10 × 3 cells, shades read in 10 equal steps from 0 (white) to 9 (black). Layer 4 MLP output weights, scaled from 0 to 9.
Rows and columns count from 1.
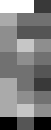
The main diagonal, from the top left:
0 5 6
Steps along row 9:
down up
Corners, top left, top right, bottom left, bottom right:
0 7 9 9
